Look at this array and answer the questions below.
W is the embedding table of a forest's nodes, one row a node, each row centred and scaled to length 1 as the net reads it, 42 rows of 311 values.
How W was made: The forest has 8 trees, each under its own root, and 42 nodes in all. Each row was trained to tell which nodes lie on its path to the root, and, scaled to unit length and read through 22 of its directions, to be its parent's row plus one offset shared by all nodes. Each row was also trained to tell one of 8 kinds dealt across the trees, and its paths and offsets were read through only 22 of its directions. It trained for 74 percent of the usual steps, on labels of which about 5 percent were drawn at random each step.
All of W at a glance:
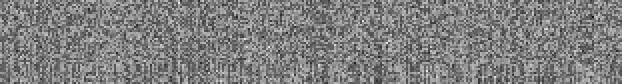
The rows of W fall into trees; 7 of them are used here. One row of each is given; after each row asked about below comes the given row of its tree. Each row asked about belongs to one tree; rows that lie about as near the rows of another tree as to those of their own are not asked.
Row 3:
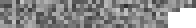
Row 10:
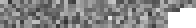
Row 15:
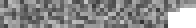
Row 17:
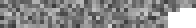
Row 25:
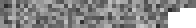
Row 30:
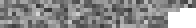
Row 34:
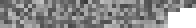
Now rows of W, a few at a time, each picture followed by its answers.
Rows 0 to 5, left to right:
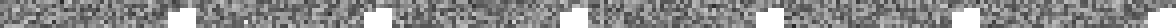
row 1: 3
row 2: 30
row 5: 25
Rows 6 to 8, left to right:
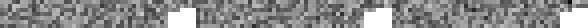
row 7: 15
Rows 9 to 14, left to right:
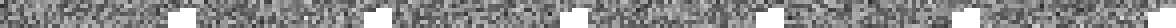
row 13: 30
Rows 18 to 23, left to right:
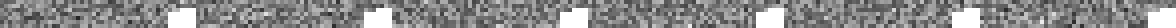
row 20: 34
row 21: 25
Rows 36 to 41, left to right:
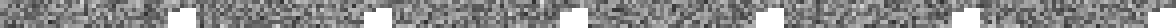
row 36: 10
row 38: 3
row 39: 3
